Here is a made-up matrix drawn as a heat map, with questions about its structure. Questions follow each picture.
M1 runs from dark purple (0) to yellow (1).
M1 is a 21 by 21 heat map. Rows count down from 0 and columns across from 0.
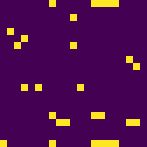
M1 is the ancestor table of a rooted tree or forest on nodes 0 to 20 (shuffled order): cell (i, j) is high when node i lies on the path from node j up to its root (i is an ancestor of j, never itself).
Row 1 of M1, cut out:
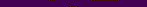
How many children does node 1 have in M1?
0
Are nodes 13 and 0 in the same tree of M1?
yes
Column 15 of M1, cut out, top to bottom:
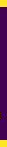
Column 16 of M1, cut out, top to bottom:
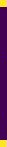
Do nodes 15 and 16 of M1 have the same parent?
yes
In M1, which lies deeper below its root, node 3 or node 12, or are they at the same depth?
node 3
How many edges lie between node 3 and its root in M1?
2
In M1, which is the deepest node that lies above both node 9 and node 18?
17
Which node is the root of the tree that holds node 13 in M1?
20
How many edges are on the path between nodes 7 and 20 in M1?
3
